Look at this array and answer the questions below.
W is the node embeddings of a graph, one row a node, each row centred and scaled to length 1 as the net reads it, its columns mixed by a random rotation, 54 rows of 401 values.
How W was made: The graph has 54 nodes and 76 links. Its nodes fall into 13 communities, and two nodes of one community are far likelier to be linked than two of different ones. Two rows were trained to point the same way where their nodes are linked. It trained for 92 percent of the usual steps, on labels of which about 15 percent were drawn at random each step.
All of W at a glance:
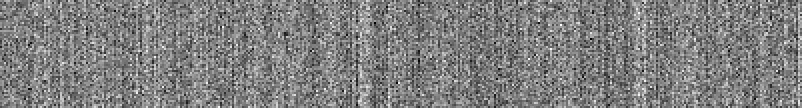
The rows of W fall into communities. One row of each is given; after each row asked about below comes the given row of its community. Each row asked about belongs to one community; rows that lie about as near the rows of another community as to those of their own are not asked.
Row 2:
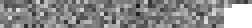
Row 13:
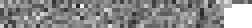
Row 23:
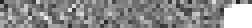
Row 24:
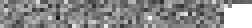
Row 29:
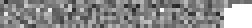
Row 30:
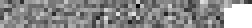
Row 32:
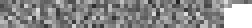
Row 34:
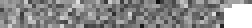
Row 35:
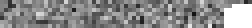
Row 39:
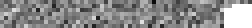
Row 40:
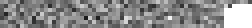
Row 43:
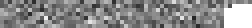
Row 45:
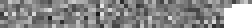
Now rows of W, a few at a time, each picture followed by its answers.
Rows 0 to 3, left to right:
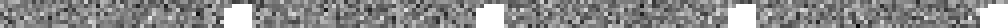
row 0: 13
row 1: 35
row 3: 45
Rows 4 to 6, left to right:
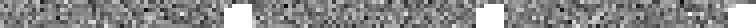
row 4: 24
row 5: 39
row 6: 32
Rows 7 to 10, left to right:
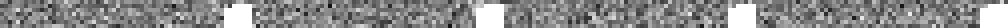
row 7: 34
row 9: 43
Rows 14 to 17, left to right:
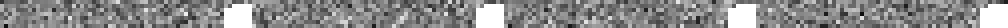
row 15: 13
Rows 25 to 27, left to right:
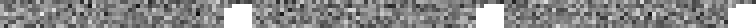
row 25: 2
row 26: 43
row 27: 30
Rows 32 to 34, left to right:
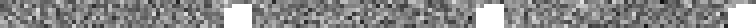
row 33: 40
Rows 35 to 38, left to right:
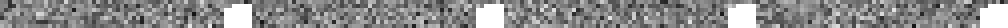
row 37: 29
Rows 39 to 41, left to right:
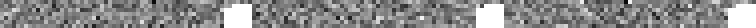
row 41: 34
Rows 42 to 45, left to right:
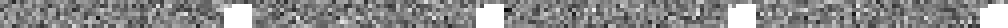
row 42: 32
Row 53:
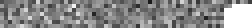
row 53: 23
